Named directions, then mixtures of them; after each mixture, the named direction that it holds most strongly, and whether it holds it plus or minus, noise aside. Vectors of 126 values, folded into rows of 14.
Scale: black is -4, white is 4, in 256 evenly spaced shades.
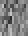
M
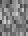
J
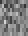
M, plus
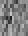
M, plus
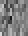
M, plus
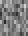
J, minus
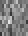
M, minus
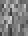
M, minus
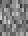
J, plus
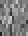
M, minus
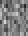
J, plus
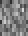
J, plus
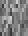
M, minus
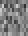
M, plus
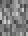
J, plus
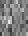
M, minus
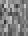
M, minus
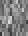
M, minus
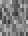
J, minus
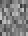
J, plus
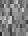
M, minus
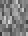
J, plus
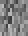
M, plus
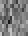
M, plus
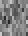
J, minus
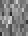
M, minus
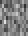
J, plus
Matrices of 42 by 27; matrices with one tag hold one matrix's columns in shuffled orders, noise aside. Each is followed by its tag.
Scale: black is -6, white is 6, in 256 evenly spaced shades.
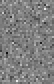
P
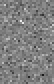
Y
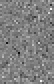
P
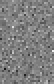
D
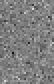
P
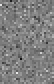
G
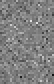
Y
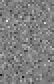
Y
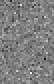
G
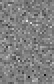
Y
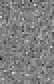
G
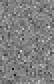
D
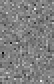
P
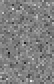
P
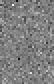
G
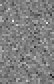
Y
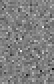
D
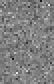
G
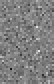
D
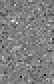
Y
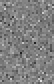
P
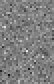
D
